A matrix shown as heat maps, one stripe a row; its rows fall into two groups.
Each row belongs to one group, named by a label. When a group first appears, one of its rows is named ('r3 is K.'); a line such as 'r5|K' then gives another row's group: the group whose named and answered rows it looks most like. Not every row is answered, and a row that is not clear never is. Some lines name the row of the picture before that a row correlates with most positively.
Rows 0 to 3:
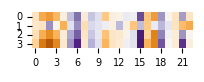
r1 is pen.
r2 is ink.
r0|ink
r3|ink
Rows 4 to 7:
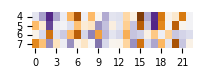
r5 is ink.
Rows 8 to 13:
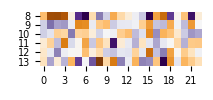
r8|ink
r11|pen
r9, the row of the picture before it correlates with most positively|4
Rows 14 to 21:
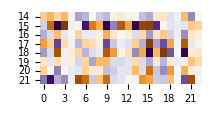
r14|ink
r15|pen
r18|ink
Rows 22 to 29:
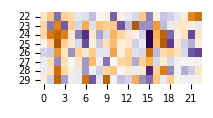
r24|ink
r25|ink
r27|pen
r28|ink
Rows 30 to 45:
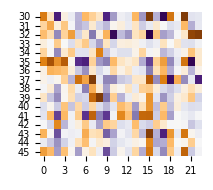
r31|ink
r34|pen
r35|ink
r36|ink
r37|pen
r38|pen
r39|pen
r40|pen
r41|pen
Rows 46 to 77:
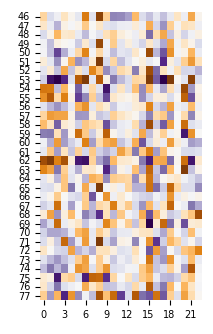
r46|pen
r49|pen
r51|pen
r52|pen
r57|ink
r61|pen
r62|ink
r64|pen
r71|pen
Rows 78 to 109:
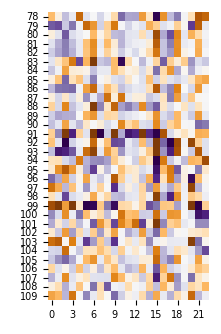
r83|pen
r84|ink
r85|pen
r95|ink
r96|ink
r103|ink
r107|ink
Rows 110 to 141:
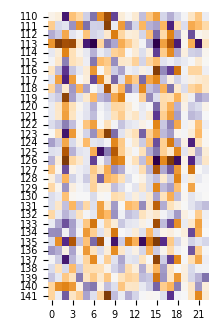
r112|ink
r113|ink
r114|ink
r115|pen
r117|pen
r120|ink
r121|ink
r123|pen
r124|ink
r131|pen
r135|pen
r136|ink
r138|pen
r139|pen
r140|ink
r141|pen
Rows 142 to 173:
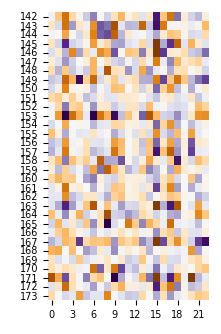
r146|pen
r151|ink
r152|pen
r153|pen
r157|ink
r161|ink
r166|ink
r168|ink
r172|ink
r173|pen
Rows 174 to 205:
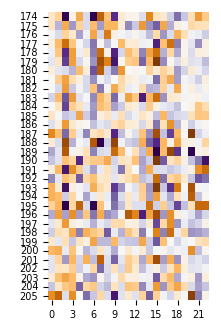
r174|pen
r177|ink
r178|pen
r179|pen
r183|pen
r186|ink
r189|ink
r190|pen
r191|pen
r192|pen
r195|pen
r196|pen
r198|pen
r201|pen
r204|pen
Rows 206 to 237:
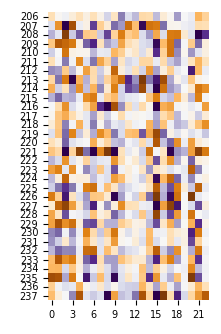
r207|pen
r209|ink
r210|ink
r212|ink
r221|pen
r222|ink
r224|ink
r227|ink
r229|ink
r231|ink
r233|ink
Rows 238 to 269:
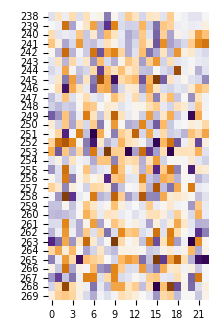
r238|pen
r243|pen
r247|ink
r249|ink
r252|ink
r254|pen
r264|ink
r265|pen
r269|ink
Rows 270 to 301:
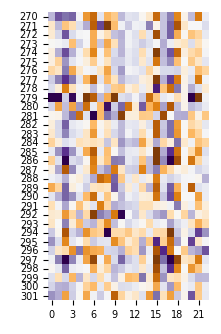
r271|pen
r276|pen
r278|ink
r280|pen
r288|pen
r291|pen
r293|pen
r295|ink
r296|pen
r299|pen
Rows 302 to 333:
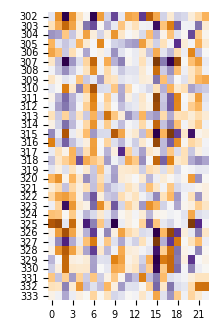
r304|ink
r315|ink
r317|pen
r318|pen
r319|pen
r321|pen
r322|ink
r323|pen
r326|ink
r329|ink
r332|pen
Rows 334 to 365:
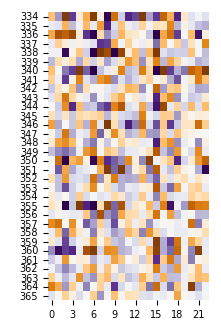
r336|ink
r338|pen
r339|pen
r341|pen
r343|ink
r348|ink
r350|pen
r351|pen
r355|pen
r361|ink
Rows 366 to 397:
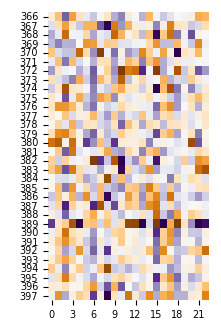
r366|pen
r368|ink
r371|pen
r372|pen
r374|ink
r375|pen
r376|ink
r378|pen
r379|ink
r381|pen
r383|pen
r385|pen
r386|pen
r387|pen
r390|ink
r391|ink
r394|pen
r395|ink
